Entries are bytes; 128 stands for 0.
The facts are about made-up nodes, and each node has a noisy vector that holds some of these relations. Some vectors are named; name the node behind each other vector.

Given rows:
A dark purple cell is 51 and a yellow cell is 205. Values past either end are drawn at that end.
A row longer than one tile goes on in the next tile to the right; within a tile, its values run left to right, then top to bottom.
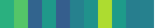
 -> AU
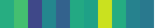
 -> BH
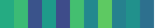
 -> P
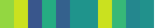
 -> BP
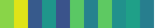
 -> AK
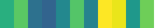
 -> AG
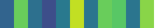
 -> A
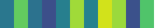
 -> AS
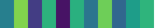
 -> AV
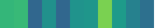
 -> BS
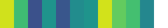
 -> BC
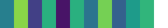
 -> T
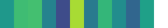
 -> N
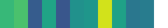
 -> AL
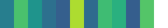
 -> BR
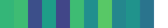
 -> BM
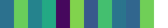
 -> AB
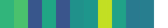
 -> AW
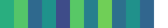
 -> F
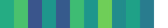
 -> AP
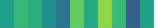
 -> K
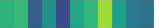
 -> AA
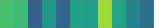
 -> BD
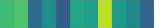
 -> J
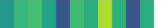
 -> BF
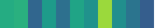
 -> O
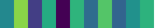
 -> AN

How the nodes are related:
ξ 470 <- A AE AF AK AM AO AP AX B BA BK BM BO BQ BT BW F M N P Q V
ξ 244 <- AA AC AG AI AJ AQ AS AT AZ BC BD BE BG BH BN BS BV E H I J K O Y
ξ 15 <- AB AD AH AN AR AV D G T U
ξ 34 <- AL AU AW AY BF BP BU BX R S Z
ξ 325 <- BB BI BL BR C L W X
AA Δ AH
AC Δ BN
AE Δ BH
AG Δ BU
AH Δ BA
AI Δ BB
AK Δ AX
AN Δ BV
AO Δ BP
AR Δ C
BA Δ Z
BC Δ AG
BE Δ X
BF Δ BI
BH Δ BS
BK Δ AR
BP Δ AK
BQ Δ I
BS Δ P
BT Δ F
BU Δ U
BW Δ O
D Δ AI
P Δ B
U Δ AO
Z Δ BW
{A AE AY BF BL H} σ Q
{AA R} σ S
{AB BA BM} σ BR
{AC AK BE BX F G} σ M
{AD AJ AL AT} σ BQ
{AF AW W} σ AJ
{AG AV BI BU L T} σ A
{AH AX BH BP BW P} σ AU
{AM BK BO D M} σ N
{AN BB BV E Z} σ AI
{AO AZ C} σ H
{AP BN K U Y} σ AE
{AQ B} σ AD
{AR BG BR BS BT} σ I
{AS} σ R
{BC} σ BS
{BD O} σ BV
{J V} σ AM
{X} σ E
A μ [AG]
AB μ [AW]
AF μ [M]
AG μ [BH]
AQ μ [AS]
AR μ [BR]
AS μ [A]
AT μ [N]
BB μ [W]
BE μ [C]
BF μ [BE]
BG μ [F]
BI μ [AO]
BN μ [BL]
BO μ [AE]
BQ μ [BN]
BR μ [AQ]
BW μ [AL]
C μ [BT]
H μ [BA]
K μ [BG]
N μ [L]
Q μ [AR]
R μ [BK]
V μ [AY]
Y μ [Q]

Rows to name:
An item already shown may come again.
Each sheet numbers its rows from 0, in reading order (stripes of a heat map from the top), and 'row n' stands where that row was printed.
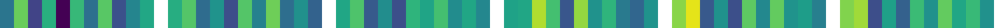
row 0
AH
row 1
F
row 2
AE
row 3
C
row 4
AK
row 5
AO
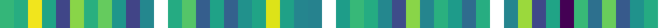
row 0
BE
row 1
AY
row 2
BQ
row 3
D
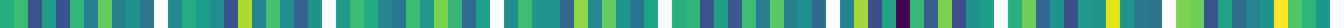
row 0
X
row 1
BW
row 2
H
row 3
BI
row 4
B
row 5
G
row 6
BX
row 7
BU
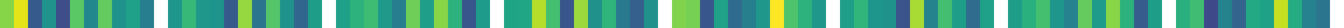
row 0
AK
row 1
BB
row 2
BN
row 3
C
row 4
BU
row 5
AF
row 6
BN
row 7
BH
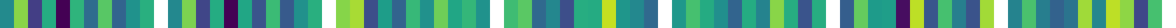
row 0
AN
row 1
AD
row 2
AO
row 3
AC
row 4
R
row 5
AR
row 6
AQ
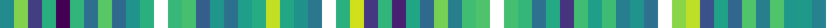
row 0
AN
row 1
AZ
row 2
U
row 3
BT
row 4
AX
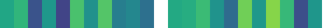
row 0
BA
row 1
BG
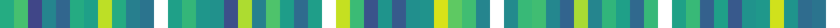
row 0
BH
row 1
AF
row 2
BC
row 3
Q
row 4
Z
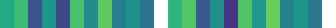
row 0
P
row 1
BK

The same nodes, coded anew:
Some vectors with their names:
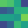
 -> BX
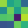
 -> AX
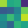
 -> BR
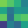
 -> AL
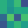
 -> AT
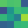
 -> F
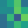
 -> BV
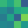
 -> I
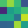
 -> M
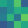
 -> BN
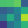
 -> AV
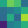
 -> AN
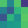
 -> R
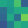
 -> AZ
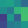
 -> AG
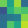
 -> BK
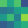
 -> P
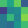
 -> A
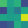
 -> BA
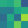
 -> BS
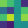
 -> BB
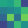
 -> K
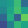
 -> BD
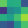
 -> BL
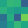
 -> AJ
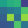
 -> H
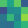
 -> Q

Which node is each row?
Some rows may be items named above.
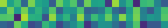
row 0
AX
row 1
BP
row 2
AP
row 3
BF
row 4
BI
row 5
BU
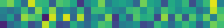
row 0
U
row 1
AK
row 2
AF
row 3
BH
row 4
AG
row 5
BP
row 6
AT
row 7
O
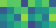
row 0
N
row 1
AP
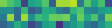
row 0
BQ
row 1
Z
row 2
BW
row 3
B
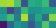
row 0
AB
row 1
BG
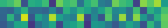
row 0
AR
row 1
AH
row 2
BT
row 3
BC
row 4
BQ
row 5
AE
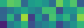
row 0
AN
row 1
AG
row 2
AP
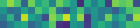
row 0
AD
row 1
AO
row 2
BB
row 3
AA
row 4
N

